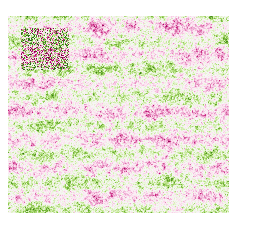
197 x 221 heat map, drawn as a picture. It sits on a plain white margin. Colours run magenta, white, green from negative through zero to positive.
An odd patch, rougher than its surroundings, sits in the top left. Values change most from cell to cell in the top left. Overall the values sit about 50% of the way up the scale. Stripes running across repeat 7 times from top to bottom.
